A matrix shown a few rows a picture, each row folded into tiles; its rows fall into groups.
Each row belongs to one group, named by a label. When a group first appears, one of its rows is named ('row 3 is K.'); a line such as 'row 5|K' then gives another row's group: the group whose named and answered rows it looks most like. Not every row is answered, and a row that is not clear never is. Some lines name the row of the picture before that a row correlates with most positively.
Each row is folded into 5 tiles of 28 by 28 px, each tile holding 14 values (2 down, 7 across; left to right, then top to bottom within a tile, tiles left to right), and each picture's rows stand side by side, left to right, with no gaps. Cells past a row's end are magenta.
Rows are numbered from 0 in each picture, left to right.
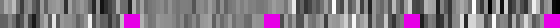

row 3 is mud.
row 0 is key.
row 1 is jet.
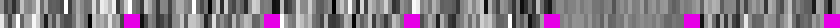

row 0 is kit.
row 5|key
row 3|key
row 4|jet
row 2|jet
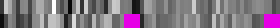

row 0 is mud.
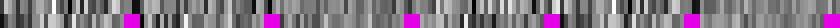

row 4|mud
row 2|key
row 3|jet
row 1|key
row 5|kit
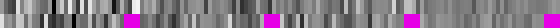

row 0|jet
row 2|kit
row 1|key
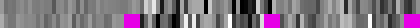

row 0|jet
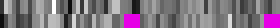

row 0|mud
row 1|key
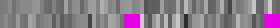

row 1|kit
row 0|kit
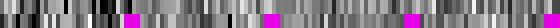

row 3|mud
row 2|jet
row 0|key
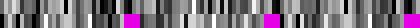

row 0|key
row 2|key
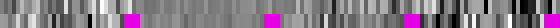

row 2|jet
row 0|kit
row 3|key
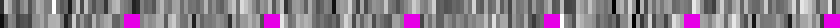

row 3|mud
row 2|jet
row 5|kit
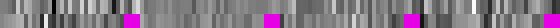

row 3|mud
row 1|jet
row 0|jet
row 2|mud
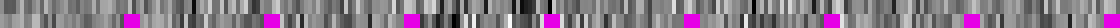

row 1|jet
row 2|kit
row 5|jet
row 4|kit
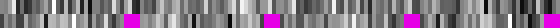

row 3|key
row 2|mud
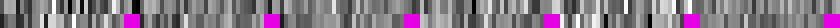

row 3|jet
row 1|key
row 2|mud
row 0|mud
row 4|kit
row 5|jet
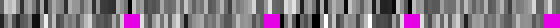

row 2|key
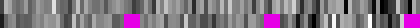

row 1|jet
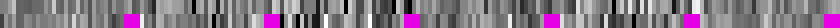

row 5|jet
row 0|mud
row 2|key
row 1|jet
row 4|jet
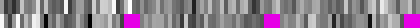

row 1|jet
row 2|kit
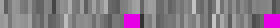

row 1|mud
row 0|jet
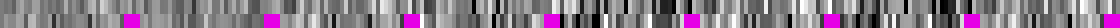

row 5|kit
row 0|kit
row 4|key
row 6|key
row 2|kit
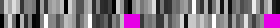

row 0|key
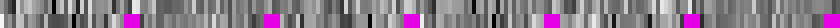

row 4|kit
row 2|kit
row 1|mud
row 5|mud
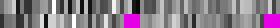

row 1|kit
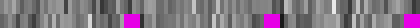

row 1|mud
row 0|key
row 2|mud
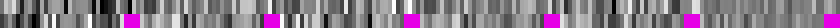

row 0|key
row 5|kit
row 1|kit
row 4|jet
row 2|kit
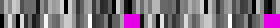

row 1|key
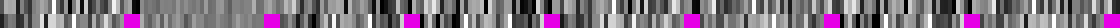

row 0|mud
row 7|mud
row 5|mud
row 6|key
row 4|mud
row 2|key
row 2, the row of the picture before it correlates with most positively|0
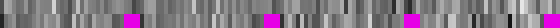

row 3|kit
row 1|mud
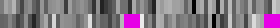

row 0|key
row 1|jet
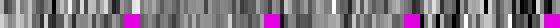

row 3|key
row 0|jet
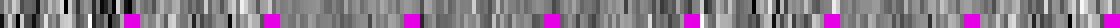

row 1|kit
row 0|key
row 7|kit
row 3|mud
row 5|jet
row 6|kit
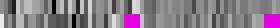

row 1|jet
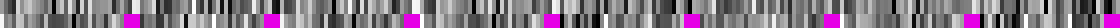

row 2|jet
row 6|jet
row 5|mud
